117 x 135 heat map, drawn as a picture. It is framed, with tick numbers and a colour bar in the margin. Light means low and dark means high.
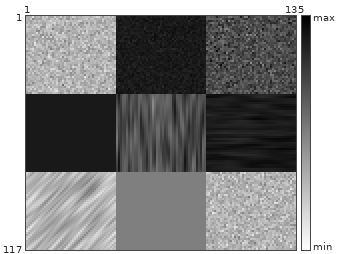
The table splits into 3 rows of 3 panels. Panel 1,1: low, fine-grained. Panel 1,2: very high, fine-grained, faint in contrast. Panel 1,3: high, fine-grained. Panel 2,1: very high, flat. Panel 2,2: high, streaked downward. Panel 2,3: very high, streaked across, faint in contrast. Panel 3,1: low, slanting up to the right. Panel 3,2: middling, flat. Panel 3,3: low, fine-grained.
